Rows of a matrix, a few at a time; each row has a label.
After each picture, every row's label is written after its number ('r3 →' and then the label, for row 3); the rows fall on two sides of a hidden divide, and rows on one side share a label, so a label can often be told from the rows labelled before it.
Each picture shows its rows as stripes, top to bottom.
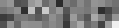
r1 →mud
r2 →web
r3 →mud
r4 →mud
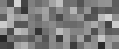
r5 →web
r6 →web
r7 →mud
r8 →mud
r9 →web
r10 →mud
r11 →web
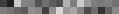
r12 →web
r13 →web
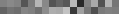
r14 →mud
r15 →web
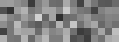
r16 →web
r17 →web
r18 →mud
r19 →web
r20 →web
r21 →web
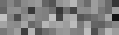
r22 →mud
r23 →mud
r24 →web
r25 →web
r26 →web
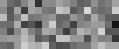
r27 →web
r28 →web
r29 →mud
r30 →web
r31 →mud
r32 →web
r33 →mud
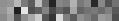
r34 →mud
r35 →mud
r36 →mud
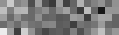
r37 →mud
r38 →web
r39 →mud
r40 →mud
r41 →mud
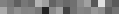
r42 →mud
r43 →mud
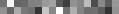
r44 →mud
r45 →web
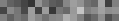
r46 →mud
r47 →mud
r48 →web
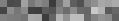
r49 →mud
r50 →mud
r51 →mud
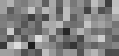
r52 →mud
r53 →web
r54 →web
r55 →web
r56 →mud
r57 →mud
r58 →mud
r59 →web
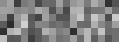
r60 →mud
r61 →mud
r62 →mud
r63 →mud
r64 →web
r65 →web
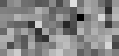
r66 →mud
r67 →mud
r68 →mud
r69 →mud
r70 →mud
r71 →web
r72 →web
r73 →web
